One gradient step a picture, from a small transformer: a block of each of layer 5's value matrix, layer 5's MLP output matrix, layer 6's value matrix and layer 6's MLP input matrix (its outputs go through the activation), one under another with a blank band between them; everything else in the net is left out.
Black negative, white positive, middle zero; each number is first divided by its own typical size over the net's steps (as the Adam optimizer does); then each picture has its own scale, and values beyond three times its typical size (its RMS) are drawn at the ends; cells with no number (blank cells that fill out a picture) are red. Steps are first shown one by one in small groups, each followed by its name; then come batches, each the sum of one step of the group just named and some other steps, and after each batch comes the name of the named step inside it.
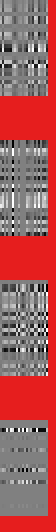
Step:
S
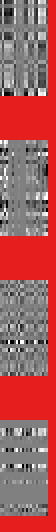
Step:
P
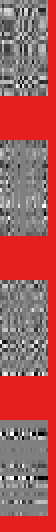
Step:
S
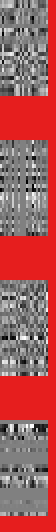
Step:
S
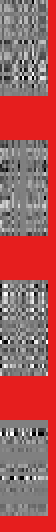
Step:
S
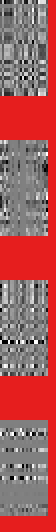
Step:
P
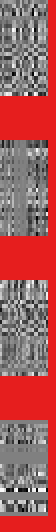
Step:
S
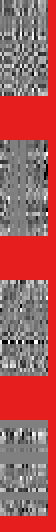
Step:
P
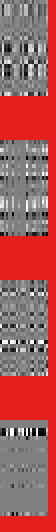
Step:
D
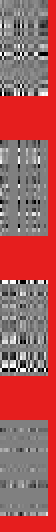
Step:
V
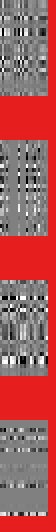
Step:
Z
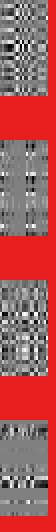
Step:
D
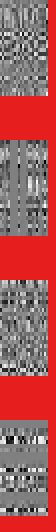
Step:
V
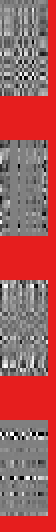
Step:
V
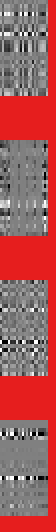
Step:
D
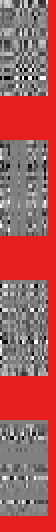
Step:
D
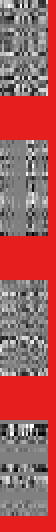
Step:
D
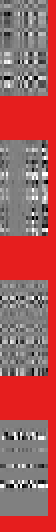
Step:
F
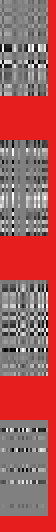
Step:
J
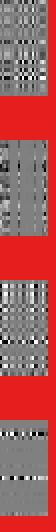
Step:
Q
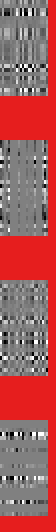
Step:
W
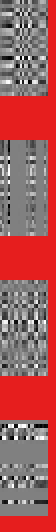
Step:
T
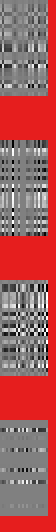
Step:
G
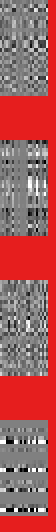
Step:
G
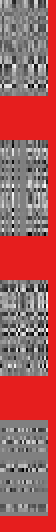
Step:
G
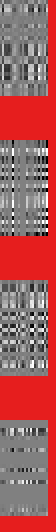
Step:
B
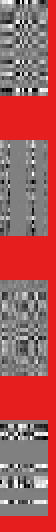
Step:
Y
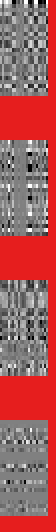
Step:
B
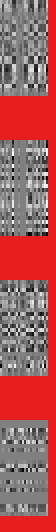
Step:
B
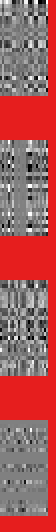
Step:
B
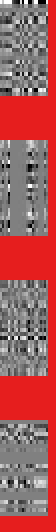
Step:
Y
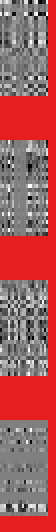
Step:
B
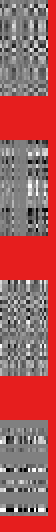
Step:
B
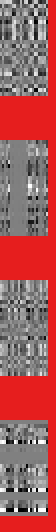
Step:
Y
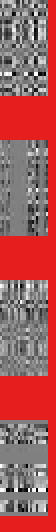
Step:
Y
